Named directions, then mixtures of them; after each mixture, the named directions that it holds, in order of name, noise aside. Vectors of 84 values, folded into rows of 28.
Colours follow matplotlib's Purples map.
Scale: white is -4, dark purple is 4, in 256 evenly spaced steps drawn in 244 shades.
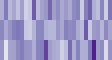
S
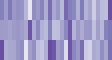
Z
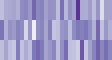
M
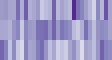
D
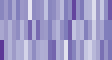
D, Z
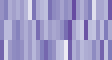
D, S, Z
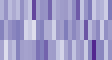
M, S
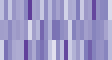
Z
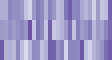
M, Z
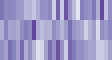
D, M, Z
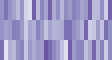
S, Z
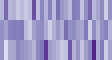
S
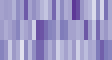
D, M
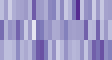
D, M, S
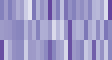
S, Z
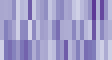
D, M, Z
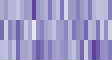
M, S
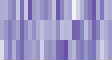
D, Z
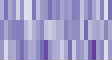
S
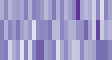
D, M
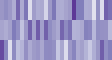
D, Z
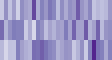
M, S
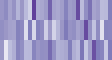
M, S, Z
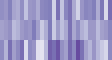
D, M, Z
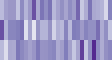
D, M, S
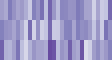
M, Z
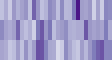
D, M, S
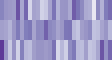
D, Z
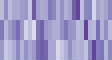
D, M, S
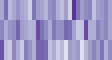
D, S
